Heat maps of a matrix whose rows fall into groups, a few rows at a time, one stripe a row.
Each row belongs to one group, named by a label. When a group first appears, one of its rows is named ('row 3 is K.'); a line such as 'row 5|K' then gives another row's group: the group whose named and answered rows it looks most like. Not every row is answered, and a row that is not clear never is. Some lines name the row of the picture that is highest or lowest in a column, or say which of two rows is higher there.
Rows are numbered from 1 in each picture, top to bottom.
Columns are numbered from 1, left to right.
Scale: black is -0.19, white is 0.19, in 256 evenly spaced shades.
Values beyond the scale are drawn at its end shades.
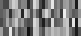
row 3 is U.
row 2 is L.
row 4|U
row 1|U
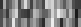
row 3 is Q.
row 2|U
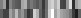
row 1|Q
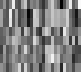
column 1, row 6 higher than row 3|No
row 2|U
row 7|Q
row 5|U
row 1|Q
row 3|U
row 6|Q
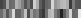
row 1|U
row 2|Q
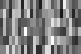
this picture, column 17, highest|6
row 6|L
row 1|L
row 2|L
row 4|Q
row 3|Q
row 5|U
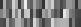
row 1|Q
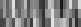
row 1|Q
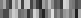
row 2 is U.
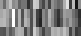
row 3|L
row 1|U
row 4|U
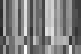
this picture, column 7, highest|5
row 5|U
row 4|Q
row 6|Q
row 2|Q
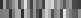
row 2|L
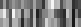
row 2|L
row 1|Q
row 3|L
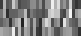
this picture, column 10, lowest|2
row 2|Q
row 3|L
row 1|Q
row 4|L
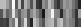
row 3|U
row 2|Q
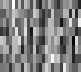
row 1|L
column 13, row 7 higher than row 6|Yes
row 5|L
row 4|U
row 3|Q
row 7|Q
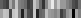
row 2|L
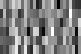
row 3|Q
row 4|U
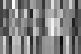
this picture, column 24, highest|1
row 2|U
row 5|L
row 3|Q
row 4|U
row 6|L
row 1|Q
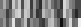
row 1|L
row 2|L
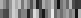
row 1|L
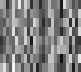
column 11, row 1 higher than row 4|No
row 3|U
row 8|L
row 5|U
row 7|Q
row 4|Q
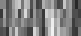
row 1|L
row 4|U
